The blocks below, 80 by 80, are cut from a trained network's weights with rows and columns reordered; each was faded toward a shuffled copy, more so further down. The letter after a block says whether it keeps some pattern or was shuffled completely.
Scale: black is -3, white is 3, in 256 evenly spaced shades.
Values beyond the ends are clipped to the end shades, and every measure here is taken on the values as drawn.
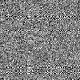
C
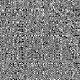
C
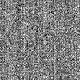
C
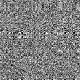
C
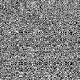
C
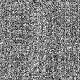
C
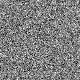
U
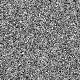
U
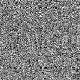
C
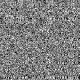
C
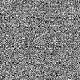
C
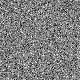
U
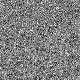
U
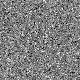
U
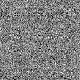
C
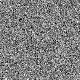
U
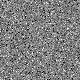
U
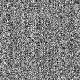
C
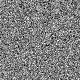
U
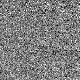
C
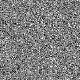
C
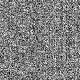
C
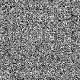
C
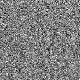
C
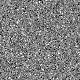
U
